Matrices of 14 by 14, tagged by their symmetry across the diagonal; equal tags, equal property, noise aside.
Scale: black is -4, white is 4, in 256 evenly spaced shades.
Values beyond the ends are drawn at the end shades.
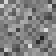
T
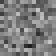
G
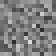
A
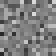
A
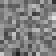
A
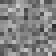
G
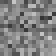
G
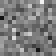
G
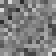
T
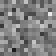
A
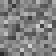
G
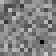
T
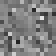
A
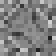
T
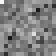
T
